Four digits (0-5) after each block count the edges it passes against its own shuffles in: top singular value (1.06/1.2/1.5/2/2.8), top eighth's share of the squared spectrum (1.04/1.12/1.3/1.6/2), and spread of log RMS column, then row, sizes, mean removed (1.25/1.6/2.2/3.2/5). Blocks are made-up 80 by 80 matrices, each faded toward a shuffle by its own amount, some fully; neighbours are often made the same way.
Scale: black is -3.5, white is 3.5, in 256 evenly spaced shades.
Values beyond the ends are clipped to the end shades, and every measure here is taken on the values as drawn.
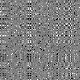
5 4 3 3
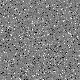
0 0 0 0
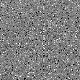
3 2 1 1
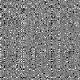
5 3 3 2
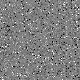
3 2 1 0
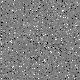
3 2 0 0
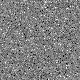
0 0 0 0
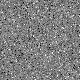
0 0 0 0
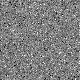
0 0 0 0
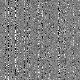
2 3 3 0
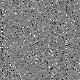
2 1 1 0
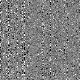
2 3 3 0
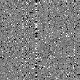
4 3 2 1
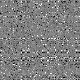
4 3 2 2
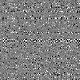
4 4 2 3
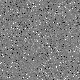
1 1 0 0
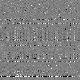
4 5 1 3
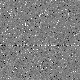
3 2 0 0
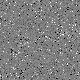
0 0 0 0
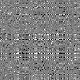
5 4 2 3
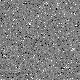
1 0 0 0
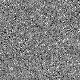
2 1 0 0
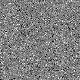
3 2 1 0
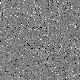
2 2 0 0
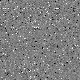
2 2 0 0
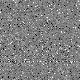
3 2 0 1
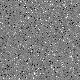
0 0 0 0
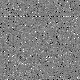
3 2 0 1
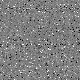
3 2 0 1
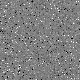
1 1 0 0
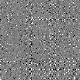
4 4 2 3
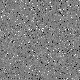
2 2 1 0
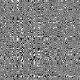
4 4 3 3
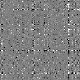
4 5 3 2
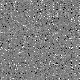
3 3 1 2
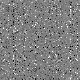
3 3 2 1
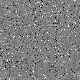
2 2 1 0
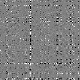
4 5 3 3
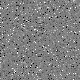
3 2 0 0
